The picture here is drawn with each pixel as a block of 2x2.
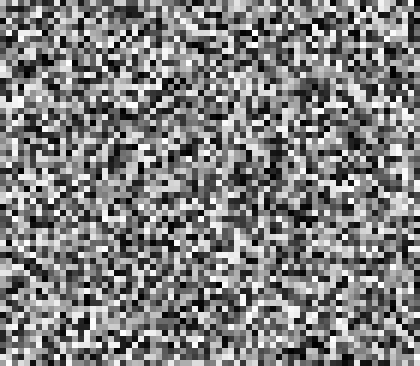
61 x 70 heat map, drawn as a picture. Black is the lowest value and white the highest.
Grain: fine. Histogram: flat. Average level on the scale: 50%. Seam: none. Slope: none. Stripes: none.
